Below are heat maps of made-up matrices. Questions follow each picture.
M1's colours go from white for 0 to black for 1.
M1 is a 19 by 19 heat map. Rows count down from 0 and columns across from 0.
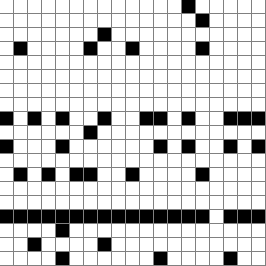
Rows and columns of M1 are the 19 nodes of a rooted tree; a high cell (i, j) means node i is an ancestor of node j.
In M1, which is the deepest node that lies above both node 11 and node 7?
8
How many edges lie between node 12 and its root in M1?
1
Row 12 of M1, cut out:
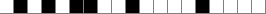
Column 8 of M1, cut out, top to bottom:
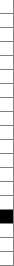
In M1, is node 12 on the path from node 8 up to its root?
no
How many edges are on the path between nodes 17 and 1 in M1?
5
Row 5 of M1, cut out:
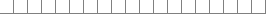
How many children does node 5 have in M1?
0
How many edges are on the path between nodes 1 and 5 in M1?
3
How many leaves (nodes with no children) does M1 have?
7
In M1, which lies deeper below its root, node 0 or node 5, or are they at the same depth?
node 0
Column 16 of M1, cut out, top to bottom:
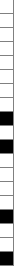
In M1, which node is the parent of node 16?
18
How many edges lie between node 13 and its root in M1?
4
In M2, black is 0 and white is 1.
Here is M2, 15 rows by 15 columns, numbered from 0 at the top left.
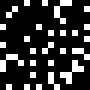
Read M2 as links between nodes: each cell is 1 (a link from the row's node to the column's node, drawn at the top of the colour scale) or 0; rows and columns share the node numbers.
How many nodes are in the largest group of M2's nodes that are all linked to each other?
4
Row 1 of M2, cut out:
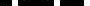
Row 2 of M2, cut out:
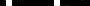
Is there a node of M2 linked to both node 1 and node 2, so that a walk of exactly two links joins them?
yes
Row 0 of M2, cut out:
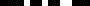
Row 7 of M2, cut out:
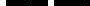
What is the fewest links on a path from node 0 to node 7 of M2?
1
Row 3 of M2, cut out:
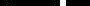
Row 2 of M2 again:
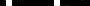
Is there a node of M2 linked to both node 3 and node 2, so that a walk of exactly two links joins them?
no
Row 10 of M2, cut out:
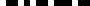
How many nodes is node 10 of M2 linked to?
5
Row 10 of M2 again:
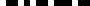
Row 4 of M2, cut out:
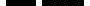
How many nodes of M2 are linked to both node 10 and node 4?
1
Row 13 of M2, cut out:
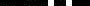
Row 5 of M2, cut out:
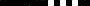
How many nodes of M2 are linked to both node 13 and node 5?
1
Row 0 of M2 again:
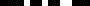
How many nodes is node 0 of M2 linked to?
4
